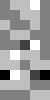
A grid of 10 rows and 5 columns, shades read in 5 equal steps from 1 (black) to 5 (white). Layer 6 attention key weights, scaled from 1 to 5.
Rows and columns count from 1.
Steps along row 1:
up same up down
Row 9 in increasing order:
3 3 4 4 4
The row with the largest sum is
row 6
